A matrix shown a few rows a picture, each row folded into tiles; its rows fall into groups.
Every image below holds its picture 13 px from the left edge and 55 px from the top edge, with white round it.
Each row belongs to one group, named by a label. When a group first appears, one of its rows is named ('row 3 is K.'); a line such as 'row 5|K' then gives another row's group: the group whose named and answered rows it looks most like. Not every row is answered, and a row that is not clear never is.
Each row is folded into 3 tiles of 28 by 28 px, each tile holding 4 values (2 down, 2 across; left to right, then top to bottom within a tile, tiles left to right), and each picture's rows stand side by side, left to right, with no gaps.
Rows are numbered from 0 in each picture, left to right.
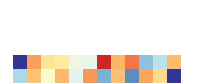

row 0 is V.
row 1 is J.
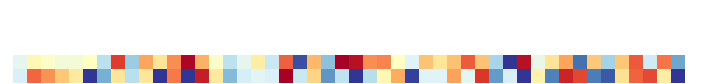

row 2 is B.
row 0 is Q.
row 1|V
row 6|J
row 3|V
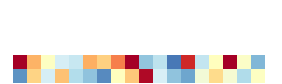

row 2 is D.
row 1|J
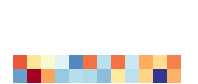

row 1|V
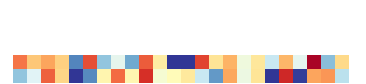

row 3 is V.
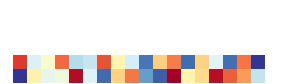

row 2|Q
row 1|B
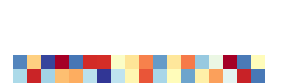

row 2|D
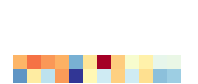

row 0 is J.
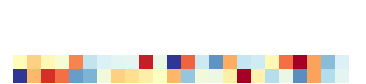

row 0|Q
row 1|D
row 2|D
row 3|J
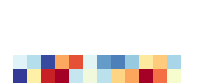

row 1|Q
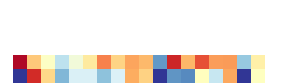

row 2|J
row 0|B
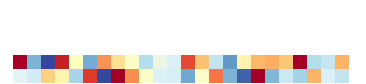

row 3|J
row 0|D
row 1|B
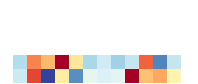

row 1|D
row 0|V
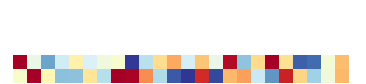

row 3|B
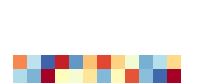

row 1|B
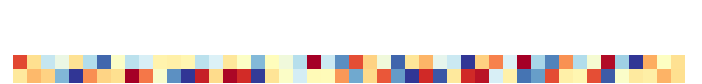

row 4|B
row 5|Q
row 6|D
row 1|Q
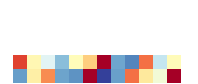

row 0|B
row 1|D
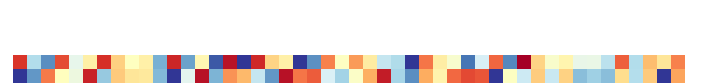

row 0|D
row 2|V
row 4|B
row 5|Q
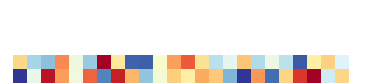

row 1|B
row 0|D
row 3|Q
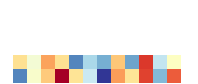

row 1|V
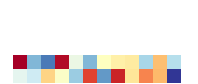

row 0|D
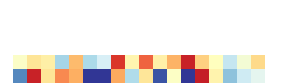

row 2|B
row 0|Q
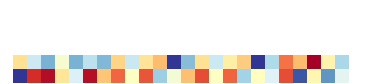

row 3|V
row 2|Q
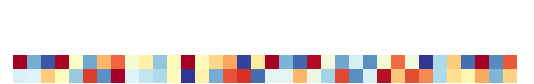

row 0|D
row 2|J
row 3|D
